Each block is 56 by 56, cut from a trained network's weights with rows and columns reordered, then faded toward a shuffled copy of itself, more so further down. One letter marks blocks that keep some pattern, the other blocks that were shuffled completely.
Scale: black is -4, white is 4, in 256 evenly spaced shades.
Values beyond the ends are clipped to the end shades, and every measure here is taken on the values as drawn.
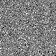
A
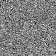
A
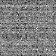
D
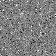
A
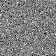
A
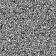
A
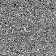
A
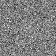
A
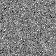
A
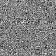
D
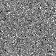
A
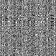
D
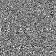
D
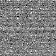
D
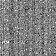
D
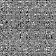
D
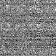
D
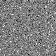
A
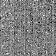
D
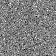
A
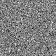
A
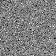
A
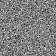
A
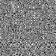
D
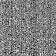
D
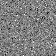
A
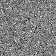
A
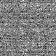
D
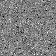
A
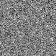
D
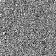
D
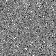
A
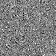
A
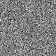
A
